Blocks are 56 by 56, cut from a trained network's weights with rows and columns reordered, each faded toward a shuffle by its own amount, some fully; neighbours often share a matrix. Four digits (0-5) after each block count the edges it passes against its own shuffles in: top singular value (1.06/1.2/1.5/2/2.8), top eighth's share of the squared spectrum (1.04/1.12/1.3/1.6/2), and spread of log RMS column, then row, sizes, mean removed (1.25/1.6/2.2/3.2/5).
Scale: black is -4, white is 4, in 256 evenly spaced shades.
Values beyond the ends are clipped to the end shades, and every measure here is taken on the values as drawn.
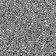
2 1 0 0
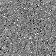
1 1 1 0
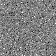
0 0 0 0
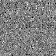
2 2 1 1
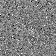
0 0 0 0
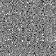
3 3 1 1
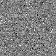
2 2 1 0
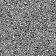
0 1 0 0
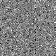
2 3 1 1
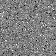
0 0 0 0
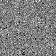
2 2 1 1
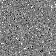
0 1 0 0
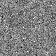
0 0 0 0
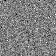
1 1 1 0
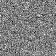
2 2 0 0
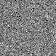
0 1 0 0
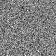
1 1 0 0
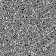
1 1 0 0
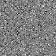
2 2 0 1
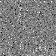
2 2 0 0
